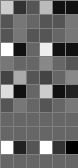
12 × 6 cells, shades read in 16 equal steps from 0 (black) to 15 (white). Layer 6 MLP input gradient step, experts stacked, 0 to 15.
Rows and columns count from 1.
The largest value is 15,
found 3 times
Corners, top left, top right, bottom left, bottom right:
12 1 6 6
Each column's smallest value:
4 1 5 4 1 0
